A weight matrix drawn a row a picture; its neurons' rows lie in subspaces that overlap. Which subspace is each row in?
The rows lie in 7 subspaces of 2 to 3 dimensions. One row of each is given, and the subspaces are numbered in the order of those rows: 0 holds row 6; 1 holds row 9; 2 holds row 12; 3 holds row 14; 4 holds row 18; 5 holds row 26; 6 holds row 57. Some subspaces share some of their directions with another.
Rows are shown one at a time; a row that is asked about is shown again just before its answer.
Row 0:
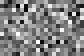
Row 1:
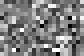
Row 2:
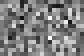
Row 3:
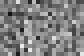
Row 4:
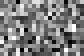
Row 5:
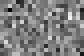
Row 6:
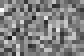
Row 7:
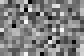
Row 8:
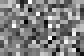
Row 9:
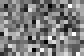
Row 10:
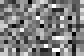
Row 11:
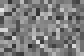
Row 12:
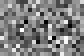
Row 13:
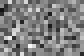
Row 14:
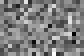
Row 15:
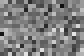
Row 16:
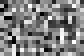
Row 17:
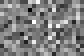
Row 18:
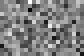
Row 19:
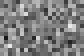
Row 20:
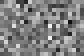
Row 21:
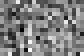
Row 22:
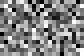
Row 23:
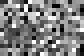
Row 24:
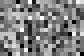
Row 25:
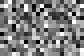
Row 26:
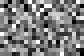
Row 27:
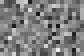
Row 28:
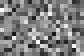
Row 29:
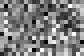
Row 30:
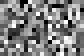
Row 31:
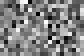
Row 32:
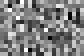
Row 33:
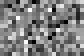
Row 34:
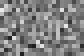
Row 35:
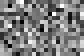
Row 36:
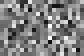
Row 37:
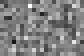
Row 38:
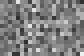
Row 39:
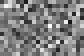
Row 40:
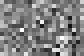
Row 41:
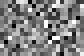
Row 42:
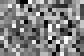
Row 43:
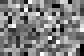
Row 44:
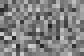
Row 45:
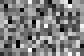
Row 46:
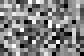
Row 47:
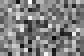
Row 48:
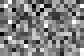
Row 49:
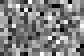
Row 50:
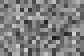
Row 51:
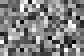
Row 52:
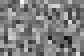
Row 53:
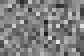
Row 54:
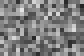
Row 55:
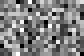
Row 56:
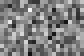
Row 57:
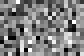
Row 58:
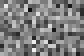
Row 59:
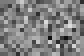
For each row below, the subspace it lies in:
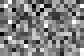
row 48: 5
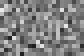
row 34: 0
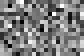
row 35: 3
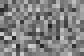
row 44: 0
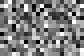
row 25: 5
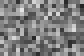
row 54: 6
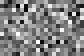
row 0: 5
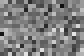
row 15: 1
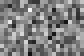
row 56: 4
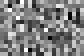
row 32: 3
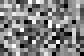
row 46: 4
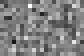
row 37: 0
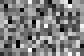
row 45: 1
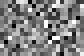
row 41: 5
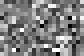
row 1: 2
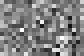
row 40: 2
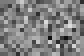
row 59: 2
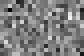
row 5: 3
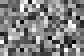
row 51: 6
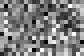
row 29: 1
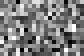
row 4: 6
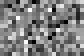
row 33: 4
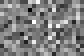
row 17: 4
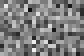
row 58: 1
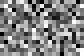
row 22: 5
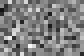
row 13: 0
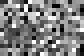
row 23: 1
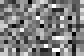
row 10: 2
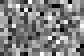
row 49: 1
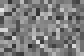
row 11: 0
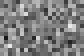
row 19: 6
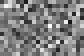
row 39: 5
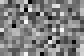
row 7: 1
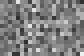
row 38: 4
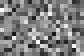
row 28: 0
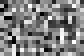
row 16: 0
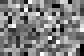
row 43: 1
